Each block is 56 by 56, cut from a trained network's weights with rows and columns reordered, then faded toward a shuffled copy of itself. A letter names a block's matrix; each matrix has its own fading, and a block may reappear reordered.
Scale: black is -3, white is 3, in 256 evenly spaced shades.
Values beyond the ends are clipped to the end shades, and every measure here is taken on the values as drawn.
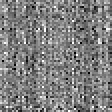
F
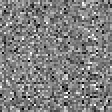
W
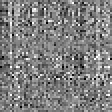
F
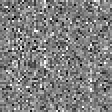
W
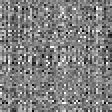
F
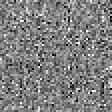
W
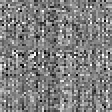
F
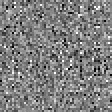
W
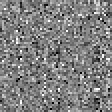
W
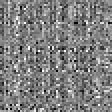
F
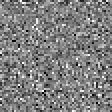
W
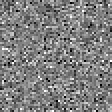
W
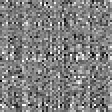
F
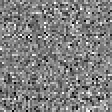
W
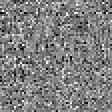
W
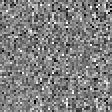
W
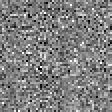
W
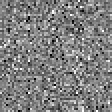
W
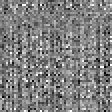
F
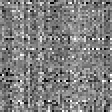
F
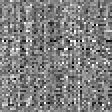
F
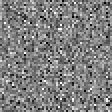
W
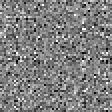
W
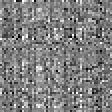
F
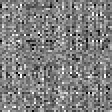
F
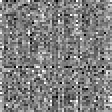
F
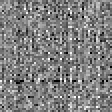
F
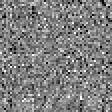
W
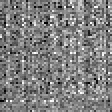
F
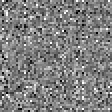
W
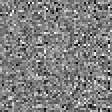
W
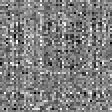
F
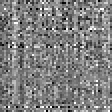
F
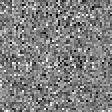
W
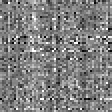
F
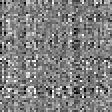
F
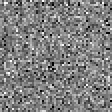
W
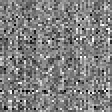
F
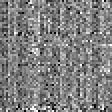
F
